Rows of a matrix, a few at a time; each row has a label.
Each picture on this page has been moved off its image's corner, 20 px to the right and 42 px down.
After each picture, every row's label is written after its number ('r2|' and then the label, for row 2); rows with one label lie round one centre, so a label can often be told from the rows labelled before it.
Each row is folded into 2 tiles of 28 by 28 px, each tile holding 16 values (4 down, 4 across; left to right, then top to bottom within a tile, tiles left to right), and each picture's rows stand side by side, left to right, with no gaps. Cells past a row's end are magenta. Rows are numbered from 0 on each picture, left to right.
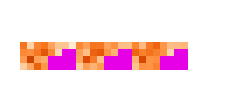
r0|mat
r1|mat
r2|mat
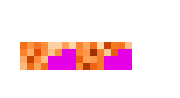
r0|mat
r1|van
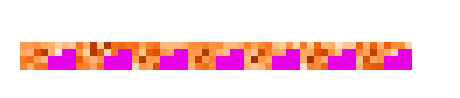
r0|mat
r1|van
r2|mat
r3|mat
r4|mat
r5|mat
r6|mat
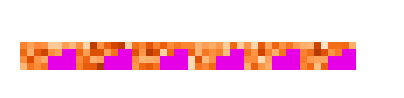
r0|mat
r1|van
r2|van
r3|mat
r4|van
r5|van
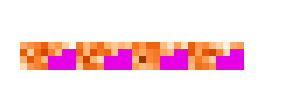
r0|mat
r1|mat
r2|mat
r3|mat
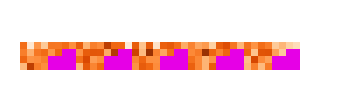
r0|van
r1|van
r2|van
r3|van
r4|mat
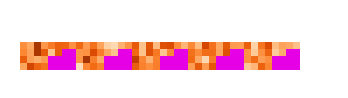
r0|van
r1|mat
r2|van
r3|van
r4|mat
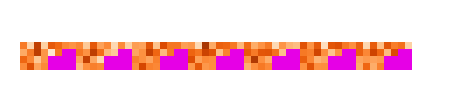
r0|van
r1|mat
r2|van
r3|van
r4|mat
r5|van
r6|van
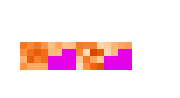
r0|mat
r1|mat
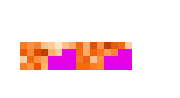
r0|mat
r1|van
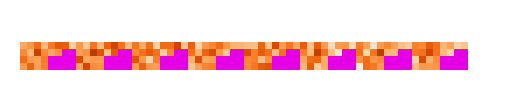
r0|van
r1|van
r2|van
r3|mat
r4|van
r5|mat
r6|mat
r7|mat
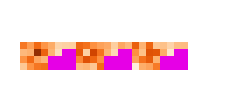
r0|mat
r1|mat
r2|mat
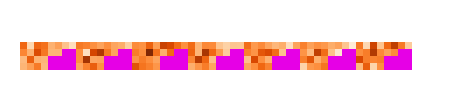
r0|mat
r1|mat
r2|van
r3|mat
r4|mat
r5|mat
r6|van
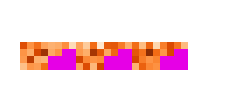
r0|mat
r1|van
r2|van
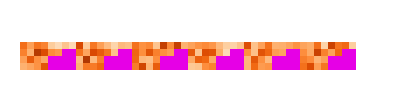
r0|mat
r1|mat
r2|van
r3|mat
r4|mat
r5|van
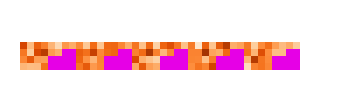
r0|mat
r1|van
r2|van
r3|van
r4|mat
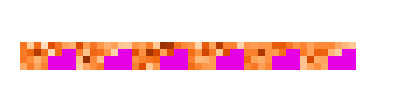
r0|van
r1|mat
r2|van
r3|van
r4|van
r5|mat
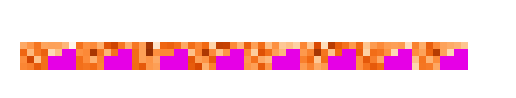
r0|mat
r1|van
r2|van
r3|van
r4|mat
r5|van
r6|mat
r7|mat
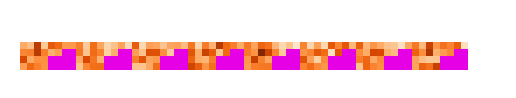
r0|van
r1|mat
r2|mat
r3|van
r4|mat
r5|van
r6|mat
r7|van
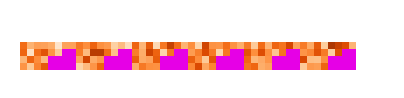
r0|mat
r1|mat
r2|van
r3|van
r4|van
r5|van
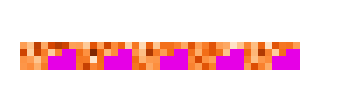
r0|van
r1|van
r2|van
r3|mat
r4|van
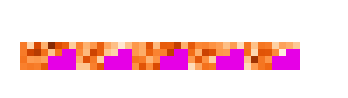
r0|van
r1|mat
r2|van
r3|mat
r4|mat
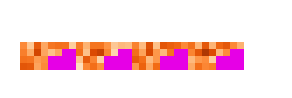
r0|van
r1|mat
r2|van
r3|van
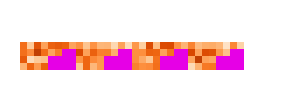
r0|van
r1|mat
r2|van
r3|mat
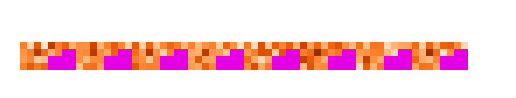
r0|van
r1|van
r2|van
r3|mat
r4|van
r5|van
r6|mat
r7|van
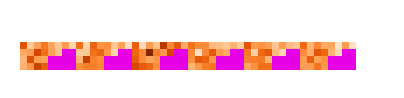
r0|mat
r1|mat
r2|van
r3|mat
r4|mat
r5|mat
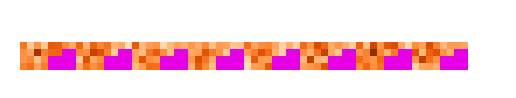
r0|van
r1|mat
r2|mat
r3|mat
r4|mat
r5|mat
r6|van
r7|mat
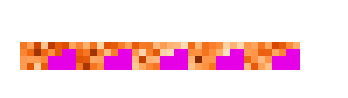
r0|van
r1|van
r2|mat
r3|mat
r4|van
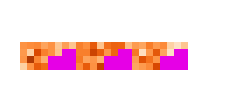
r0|mat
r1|van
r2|mat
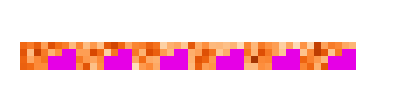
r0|van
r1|van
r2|mat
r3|mat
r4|mat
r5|van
